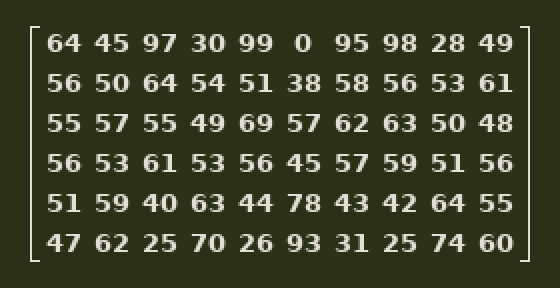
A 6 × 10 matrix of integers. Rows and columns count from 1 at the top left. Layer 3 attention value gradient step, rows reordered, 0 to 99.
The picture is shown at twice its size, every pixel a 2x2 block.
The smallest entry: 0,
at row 1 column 6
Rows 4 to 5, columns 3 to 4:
61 53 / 40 63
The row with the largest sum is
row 1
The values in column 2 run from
45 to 62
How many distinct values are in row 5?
10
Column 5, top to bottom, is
99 51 69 56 44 26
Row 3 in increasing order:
48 49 50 55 55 57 57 62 63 69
